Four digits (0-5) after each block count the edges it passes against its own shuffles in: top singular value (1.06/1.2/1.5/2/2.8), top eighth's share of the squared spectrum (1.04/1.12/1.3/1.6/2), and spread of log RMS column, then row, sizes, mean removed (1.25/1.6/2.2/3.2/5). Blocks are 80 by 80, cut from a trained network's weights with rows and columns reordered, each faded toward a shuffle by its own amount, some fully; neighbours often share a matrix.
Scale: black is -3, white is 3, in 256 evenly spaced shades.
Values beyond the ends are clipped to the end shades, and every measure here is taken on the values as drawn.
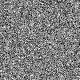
0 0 0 0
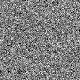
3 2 1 1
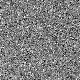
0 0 0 0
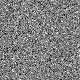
1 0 0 0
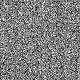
2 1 0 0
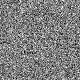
1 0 0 0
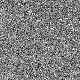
0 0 0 0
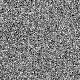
1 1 0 0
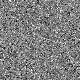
1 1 0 0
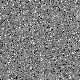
1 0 0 0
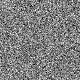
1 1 0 0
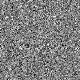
2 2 1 2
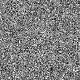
2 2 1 1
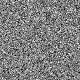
0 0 0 0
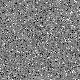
2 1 0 0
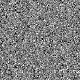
3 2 1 1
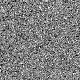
0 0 0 0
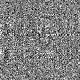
3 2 0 2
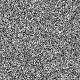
1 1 0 0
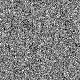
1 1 0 0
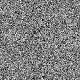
2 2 0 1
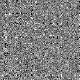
3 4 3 2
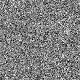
1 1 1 0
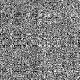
3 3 0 2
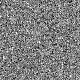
1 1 0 0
